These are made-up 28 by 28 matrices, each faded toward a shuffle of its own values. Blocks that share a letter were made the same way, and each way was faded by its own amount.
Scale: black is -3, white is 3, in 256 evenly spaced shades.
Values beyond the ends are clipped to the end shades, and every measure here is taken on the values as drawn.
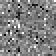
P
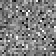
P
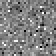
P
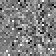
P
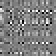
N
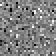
P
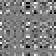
N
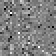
P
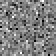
P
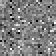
P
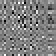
N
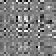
N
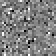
P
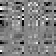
N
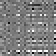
N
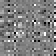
N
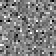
P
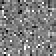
P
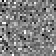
P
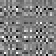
N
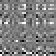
N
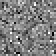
P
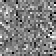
P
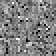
P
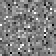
P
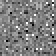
P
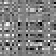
N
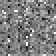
P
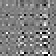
N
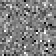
P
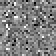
P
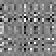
N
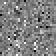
P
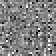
P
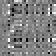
N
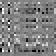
N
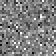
P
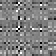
N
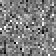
P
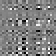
N
